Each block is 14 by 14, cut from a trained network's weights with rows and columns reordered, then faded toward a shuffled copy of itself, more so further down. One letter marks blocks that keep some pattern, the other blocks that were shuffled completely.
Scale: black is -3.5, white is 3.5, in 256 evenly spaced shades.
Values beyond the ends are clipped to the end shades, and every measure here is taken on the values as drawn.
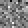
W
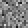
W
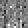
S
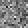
W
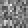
S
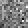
W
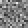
W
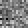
S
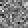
W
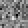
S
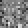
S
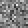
W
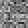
S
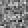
W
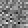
S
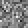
W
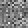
S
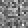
S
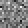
W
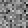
S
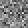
S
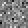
W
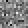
W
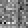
S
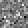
W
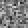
W
